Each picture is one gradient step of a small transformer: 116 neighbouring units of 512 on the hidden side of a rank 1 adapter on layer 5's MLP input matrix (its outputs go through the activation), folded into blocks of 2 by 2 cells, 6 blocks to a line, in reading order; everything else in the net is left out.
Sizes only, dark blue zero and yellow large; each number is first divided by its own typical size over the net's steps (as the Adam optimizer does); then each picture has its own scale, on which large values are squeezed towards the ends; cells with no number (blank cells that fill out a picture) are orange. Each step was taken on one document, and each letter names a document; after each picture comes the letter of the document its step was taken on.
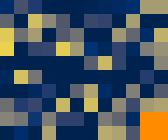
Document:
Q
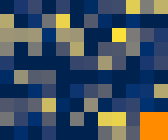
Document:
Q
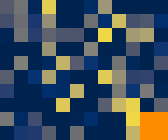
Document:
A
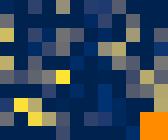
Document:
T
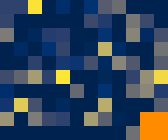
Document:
T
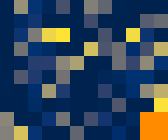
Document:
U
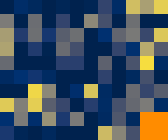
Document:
Q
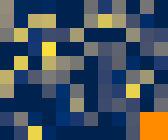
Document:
A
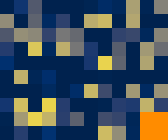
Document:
Q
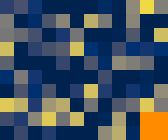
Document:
Q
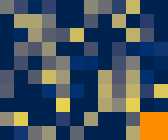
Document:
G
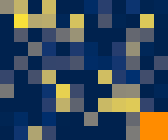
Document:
G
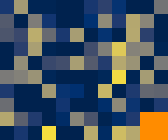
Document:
A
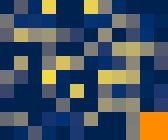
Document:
A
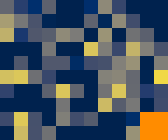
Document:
A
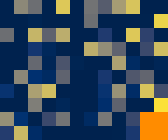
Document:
U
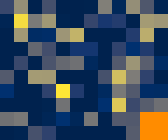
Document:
G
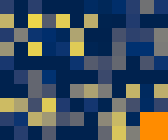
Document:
Q
